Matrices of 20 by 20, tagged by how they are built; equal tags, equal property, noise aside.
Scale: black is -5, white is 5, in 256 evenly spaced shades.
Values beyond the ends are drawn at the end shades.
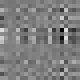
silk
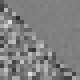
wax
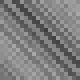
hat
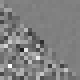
wax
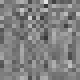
silk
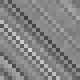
hat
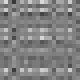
silk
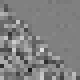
wax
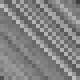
hat
